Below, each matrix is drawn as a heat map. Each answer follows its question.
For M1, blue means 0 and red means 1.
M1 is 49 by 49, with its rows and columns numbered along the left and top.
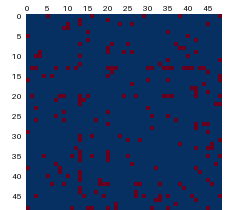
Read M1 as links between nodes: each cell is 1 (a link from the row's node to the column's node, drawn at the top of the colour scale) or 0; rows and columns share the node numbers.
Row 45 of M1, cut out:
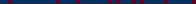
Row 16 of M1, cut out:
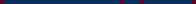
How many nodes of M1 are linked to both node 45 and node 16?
2
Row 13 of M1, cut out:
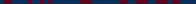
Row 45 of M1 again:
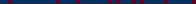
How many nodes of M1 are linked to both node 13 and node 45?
3
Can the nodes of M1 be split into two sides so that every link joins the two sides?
no
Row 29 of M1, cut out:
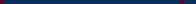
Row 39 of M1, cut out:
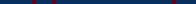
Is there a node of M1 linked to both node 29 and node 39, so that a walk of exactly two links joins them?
no
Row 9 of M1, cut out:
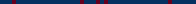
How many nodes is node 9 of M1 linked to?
5
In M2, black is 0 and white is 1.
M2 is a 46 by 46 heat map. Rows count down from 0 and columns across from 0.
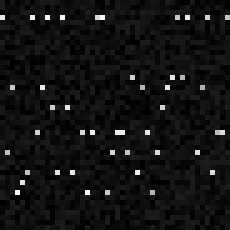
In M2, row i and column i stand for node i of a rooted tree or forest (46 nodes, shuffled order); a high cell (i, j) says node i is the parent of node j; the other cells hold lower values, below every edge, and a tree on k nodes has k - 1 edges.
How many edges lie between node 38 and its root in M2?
0
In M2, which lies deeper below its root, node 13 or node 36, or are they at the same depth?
node 13
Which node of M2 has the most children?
3
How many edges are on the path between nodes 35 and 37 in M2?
2
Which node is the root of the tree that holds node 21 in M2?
38
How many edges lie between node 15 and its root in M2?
0
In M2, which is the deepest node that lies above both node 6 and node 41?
3
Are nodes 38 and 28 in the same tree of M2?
yes
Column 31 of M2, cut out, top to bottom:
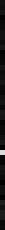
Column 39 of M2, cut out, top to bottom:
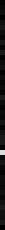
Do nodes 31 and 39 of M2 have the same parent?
yes
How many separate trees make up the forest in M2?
2
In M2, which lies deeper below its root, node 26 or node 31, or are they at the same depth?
node 31
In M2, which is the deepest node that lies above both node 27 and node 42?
34
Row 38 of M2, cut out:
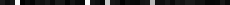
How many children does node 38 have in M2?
4
